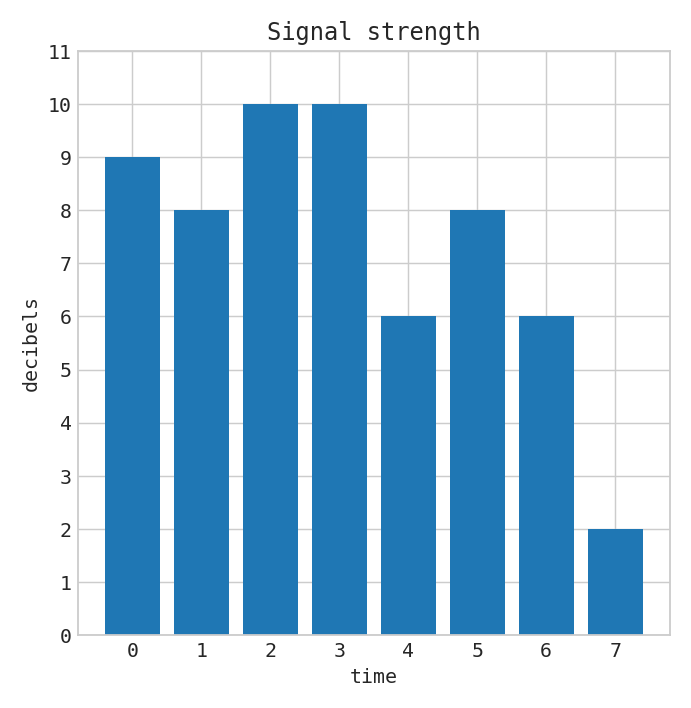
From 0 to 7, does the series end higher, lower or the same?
lower
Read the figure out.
Title: Signal strength
x-axis: time, ticks 0 1 2 3 4 5 6 7
y-axis: decibels, ticks 0 1 2 3 4 5 6 7 8 9 10 11
Values:
9 8 10 10 6 8 6 2
